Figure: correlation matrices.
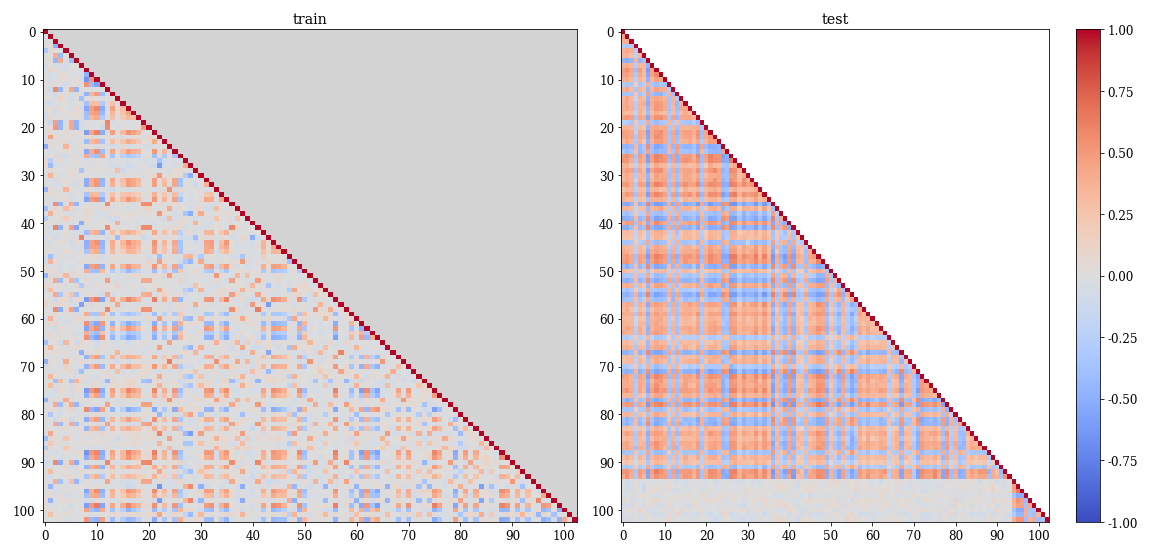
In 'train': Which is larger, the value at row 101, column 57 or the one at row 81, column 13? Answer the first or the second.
the second
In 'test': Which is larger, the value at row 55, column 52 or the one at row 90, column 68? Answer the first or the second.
the first
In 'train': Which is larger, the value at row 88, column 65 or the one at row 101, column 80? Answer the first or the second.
the first
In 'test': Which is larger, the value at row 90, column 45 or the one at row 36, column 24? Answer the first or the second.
the second
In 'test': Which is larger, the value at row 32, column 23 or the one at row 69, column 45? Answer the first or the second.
the first
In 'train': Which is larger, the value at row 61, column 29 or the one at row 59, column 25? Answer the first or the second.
the first
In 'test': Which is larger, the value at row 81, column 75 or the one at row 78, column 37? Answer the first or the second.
the second
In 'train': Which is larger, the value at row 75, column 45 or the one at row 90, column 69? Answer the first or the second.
the first
